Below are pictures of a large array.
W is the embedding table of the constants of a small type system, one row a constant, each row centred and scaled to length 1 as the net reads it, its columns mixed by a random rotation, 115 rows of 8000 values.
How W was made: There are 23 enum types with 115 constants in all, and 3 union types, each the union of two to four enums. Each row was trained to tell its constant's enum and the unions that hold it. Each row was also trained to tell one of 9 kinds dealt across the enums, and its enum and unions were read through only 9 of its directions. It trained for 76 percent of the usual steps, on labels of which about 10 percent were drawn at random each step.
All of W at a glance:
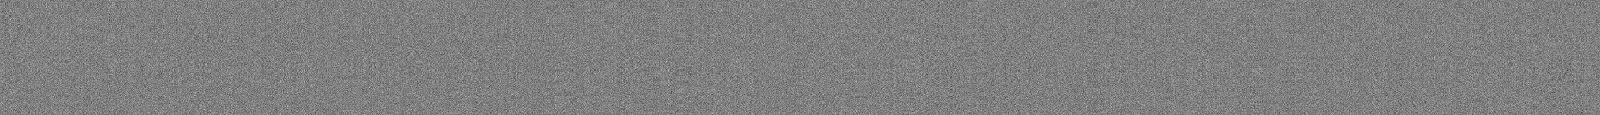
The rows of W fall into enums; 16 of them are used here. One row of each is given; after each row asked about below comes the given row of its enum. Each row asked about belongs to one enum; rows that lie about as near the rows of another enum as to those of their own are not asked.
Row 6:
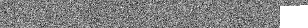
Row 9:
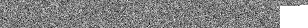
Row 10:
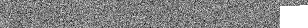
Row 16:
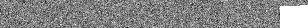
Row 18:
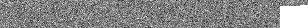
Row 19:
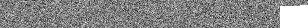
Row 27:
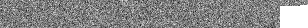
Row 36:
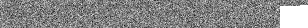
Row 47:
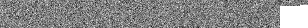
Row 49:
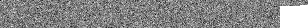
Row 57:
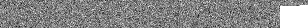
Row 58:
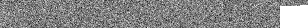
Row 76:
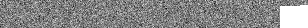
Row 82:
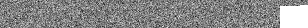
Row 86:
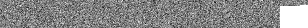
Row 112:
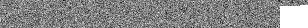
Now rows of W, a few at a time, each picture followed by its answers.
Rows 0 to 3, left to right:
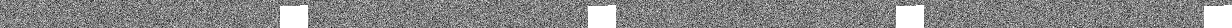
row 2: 6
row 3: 19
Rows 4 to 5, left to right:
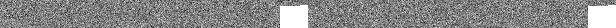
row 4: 112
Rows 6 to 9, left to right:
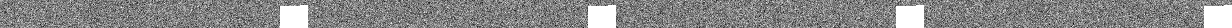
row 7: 112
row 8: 18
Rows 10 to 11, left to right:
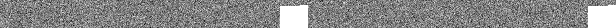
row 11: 76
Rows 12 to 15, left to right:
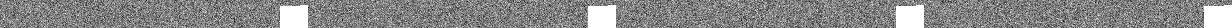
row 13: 49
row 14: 19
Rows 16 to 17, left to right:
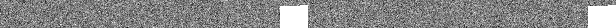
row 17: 6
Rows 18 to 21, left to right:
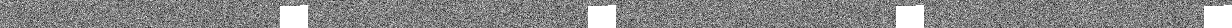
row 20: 19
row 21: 6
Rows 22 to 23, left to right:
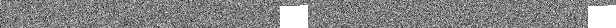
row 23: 16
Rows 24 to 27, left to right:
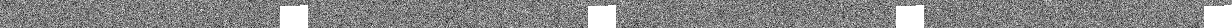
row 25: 58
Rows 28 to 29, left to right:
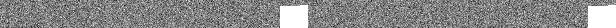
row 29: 112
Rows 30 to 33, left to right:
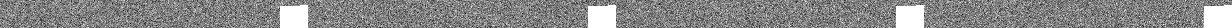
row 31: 82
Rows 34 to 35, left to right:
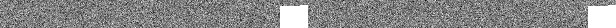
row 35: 27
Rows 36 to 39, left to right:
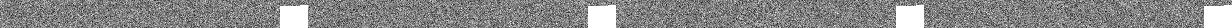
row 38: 58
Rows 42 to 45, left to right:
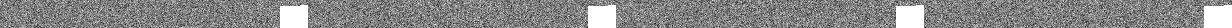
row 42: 18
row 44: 58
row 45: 18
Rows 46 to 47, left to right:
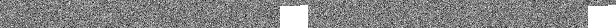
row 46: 49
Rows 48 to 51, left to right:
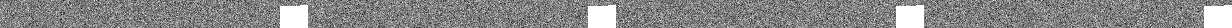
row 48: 112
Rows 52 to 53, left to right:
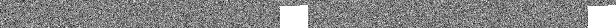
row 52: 10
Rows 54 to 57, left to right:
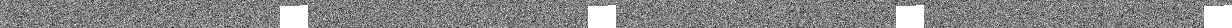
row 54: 58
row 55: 16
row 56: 47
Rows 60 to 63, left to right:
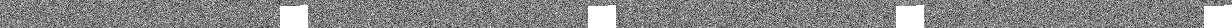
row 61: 16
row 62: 49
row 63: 112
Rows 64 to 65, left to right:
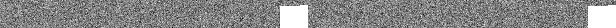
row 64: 112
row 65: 47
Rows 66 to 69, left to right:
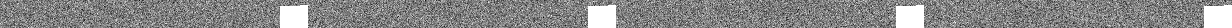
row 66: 27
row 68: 27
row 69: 82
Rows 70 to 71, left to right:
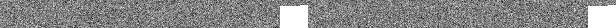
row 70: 82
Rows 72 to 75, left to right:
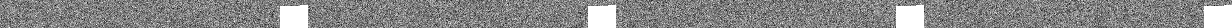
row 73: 27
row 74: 27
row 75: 49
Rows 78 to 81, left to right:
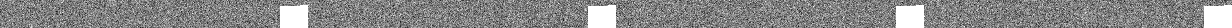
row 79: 36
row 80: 6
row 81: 82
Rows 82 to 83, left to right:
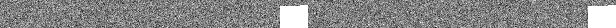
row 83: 16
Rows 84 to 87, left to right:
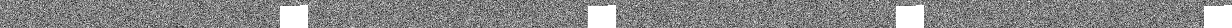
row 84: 19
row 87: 47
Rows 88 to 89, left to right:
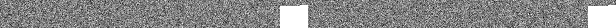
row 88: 16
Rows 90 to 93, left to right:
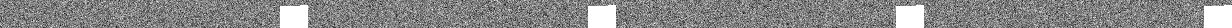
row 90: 18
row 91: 76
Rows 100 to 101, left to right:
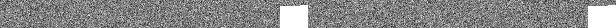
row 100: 10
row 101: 47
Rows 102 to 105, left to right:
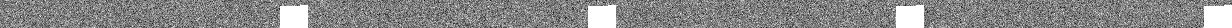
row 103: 58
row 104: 27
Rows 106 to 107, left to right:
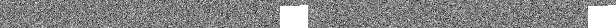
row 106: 76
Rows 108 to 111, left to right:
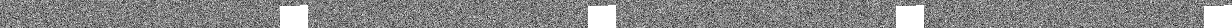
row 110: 82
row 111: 19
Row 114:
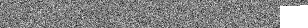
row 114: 82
